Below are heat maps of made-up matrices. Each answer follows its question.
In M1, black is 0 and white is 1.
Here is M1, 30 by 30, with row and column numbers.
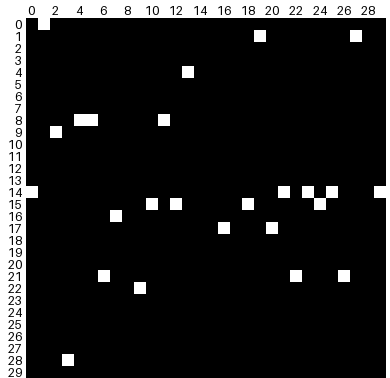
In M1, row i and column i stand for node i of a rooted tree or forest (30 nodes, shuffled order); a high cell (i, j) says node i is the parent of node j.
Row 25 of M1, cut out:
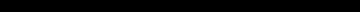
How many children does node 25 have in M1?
0
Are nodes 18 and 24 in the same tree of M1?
yes
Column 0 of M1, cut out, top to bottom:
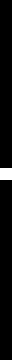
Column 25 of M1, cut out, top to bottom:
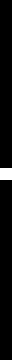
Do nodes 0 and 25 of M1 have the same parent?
yes
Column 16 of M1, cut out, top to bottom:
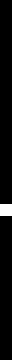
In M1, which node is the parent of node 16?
17
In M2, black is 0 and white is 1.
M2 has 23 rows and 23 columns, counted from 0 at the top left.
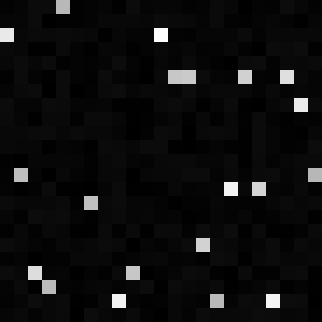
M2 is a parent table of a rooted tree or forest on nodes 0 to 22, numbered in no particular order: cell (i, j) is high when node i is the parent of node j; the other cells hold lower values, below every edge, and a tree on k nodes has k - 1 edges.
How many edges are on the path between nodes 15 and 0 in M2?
4
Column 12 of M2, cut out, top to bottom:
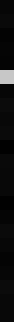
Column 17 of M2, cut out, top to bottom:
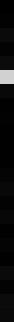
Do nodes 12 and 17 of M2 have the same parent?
yes
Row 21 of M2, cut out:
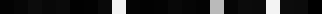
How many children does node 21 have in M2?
3
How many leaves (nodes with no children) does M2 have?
12
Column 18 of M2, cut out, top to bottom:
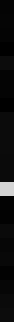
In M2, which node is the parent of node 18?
13
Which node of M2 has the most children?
5
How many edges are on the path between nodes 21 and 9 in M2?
2
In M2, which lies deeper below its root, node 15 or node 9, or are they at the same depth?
node 9
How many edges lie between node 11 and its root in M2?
4
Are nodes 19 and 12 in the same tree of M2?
no
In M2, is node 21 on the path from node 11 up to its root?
yes
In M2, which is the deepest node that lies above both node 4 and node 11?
2
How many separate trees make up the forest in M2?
3
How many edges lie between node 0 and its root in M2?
4
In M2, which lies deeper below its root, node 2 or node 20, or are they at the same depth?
node 2
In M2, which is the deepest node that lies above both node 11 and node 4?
2
